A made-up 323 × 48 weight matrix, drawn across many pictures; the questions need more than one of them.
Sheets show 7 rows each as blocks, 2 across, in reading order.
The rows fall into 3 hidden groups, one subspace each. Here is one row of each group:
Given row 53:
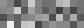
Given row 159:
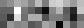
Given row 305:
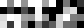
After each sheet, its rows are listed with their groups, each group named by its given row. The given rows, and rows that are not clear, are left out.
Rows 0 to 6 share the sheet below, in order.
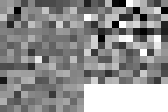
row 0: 159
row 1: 305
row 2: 53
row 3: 159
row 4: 305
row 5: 53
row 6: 159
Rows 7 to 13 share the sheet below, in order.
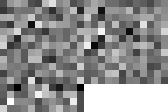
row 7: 305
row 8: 159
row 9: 159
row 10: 159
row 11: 305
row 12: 53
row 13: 159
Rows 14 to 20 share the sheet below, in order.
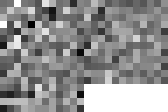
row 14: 305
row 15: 159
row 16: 159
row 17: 159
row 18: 159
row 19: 305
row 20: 305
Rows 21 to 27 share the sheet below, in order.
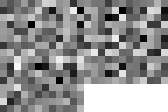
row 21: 305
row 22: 53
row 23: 53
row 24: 53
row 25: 159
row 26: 53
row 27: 159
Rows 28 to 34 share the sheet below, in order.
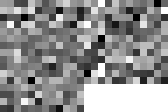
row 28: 53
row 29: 305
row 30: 305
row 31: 159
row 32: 305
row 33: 159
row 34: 53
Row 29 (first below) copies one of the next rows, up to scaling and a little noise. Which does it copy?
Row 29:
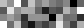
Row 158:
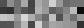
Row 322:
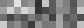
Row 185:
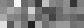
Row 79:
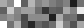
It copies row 79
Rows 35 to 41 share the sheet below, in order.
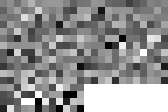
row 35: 53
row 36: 159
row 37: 53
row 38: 53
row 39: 305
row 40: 305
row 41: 53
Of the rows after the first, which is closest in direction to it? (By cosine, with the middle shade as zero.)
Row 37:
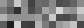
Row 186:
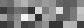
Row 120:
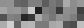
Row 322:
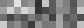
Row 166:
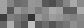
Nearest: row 186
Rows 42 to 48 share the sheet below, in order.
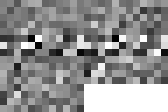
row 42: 305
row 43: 53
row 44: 53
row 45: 53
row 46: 159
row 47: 159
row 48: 159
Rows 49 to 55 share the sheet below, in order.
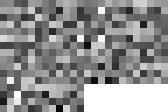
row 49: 53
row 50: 159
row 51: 305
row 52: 159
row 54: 53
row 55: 159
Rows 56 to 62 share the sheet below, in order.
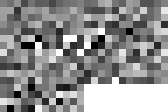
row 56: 159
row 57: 53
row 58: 53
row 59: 159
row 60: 305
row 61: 305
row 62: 53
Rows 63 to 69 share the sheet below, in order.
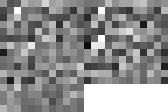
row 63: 159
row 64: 159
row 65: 305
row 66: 159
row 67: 53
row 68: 305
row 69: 305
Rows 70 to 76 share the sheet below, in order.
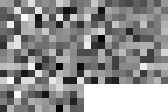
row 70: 53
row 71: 159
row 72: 159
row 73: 159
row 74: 53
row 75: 53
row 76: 159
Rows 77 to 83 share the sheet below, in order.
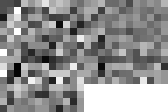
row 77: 159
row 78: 159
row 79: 305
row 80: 159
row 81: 159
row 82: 159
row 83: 159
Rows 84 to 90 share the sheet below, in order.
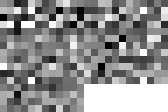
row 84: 53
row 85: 53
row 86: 159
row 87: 53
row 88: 305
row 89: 159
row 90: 159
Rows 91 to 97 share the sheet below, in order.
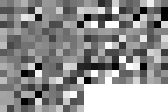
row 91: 53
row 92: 53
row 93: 159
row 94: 53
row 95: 53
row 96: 305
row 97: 53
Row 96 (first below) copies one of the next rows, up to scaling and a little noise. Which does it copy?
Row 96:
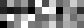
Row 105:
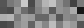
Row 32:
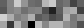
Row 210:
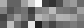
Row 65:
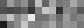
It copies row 65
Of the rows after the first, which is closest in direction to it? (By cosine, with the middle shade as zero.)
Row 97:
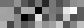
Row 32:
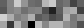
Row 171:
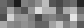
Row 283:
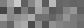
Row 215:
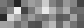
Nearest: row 32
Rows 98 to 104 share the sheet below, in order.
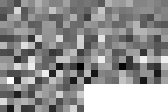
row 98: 159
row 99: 159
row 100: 53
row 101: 159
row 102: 53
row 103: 159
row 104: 53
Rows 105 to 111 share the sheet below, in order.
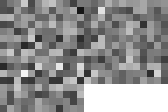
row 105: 305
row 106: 159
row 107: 53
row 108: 159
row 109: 53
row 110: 159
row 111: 159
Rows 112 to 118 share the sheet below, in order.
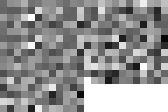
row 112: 53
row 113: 159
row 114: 53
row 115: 53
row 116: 53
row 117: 305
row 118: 305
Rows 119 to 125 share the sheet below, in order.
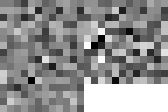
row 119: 53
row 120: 53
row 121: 159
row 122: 159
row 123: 305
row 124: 305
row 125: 159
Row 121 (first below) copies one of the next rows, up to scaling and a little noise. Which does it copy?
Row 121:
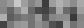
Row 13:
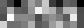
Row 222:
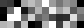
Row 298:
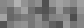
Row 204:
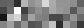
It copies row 298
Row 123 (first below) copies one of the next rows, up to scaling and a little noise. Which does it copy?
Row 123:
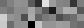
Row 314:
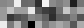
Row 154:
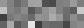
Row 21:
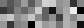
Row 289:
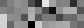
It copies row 289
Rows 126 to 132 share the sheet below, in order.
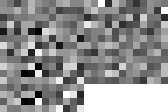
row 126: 53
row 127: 305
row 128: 305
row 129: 53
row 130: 53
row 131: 53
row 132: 53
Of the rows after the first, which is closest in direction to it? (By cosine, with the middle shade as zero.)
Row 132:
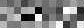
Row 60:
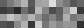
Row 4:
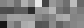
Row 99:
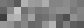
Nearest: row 60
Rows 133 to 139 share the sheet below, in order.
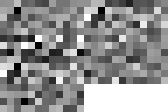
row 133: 159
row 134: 159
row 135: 53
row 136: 53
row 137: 159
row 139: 53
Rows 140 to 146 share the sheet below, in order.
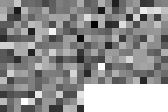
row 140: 159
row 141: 53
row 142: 305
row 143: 53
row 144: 159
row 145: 159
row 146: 53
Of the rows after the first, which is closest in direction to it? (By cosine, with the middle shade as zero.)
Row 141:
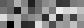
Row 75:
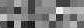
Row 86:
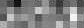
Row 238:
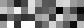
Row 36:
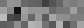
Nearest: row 75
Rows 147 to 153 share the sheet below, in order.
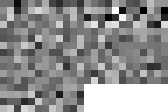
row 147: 159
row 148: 53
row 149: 53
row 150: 159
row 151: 53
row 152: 53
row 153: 53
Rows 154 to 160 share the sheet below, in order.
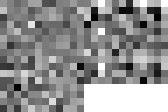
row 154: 305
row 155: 159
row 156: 159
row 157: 305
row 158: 305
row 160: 305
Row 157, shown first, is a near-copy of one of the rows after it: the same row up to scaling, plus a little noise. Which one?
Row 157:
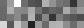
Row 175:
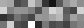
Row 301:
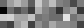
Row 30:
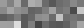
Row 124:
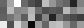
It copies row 124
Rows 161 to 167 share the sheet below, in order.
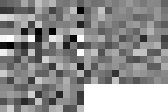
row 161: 305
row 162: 159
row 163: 305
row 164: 53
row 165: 305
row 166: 305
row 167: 53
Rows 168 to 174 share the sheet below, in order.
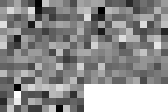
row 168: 305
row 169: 159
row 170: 159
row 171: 159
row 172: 53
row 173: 159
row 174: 159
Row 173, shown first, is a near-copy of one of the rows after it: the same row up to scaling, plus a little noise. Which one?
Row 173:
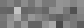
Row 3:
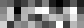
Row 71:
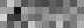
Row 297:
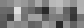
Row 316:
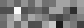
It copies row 316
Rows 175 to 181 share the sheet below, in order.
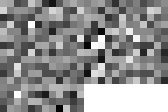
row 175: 305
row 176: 53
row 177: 305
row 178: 159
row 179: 159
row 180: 159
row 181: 159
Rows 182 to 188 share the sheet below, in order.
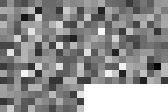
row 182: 53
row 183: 159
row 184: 53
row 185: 305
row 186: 53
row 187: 53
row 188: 305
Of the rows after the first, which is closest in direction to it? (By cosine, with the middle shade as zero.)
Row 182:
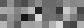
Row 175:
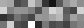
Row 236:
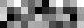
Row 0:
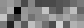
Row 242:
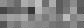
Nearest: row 0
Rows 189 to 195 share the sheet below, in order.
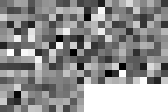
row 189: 53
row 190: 159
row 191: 53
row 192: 159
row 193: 305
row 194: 53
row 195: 159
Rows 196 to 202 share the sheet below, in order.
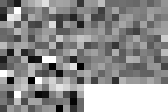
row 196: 159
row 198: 53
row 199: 305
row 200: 305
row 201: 305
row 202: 159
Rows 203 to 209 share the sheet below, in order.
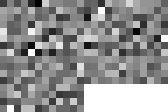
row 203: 305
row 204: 159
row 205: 305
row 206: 305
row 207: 53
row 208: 53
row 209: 53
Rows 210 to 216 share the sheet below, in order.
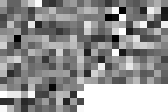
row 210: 305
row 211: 53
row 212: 159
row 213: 305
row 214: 159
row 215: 159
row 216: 305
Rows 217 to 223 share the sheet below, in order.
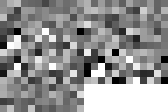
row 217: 159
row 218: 305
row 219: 159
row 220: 305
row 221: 159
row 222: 159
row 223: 305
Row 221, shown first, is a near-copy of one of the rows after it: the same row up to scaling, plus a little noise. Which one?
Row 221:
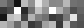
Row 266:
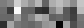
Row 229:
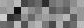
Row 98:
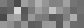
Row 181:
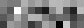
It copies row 98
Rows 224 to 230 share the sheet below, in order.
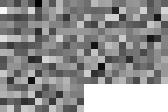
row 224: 305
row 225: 53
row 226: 305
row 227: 53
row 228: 305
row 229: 159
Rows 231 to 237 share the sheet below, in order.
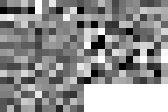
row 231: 305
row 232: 53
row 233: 305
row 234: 159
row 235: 53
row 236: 159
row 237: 53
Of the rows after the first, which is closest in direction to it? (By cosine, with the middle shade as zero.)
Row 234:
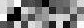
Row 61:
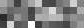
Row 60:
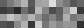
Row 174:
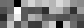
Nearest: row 61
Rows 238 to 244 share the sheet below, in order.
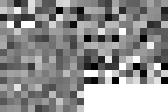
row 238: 53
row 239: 53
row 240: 159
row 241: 305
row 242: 305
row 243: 305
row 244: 305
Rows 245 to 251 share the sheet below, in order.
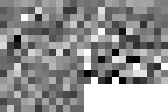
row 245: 53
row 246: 159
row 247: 159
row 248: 305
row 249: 159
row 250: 305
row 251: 53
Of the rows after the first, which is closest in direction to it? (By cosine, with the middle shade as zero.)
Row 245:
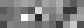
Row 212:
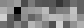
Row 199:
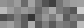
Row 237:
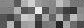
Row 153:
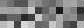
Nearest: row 237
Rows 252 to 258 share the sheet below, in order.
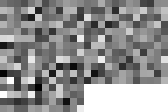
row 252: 53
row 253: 53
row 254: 305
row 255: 159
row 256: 53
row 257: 159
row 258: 305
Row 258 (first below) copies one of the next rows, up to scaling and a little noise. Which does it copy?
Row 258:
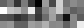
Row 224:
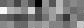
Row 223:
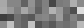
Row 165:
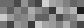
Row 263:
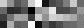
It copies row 224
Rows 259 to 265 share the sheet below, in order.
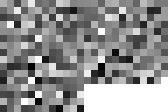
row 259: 53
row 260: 53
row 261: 53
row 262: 305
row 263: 305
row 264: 159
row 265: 53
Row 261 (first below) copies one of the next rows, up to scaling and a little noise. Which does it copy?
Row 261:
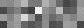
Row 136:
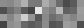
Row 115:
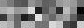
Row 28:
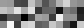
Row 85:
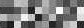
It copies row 136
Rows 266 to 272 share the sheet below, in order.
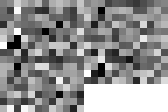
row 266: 159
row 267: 159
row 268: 159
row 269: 53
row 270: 159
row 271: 159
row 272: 53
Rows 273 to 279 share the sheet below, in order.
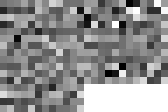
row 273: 305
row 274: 305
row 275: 159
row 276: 305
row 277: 53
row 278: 53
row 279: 305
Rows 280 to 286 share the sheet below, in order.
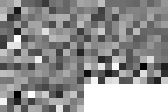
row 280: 159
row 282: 159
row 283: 305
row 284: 305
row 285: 53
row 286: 159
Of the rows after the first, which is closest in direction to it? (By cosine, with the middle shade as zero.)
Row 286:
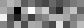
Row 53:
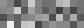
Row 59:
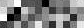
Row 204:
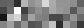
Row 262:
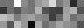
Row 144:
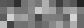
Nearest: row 59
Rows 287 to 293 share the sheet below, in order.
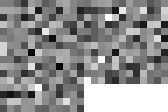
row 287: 53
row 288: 53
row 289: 305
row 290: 305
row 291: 53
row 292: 305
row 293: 305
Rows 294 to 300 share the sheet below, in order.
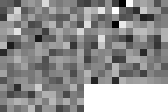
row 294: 159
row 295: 305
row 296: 159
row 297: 159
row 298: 159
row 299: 305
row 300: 305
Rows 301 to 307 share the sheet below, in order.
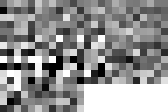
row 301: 305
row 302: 53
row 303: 53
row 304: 159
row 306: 159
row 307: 159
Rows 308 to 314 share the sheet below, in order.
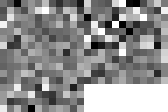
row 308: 159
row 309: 305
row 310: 159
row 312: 53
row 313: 159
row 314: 305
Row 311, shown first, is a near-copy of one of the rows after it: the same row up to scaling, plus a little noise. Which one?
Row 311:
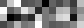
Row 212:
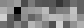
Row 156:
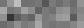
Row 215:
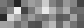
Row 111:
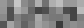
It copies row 156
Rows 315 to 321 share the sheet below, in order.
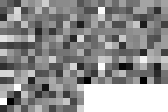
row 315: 159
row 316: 159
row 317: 305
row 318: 53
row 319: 305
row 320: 159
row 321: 159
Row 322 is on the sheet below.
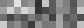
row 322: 305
